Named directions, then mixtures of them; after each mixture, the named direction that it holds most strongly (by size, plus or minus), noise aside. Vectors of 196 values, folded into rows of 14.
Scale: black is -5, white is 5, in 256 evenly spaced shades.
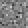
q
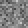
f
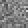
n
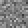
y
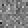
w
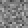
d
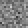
q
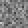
w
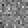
w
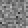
q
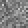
n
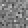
q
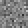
y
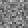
d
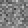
f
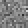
n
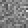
n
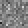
w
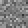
y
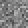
n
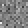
w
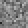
q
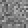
n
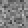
d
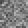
y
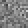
n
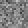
f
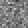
f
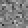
q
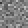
n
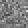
n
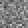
d
